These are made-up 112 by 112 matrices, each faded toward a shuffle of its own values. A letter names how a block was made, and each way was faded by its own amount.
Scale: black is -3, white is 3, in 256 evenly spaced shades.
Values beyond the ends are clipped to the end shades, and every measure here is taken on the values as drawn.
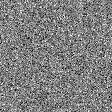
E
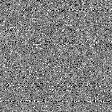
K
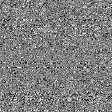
K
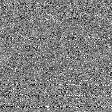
K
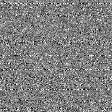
K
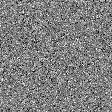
E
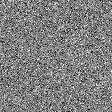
E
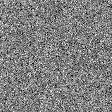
E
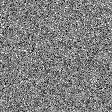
E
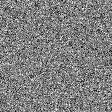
E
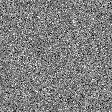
E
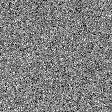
E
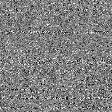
K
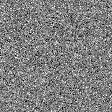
E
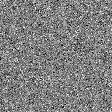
E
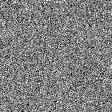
E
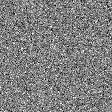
E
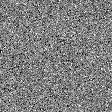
E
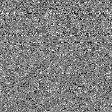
K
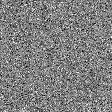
E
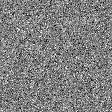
E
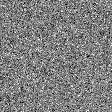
E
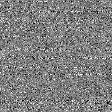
K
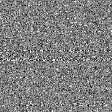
K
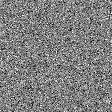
E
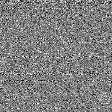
K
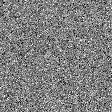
E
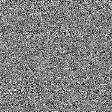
K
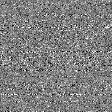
K
